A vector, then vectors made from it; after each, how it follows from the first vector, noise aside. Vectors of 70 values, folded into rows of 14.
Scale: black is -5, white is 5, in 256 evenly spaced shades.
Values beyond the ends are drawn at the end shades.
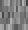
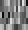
scaled up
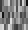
scaled up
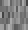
copied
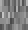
negated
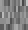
negated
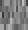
copied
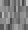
negated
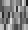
scaled up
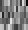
scaled up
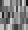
scaled up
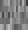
copied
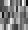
scaled up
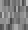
negated
